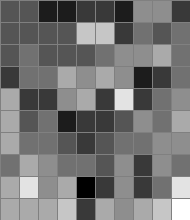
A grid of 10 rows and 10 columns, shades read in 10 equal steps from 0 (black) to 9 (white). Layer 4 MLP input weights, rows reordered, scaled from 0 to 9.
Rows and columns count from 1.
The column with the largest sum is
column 10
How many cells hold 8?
3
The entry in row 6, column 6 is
2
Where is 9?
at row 10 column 10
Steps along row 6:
down up down up same up up down up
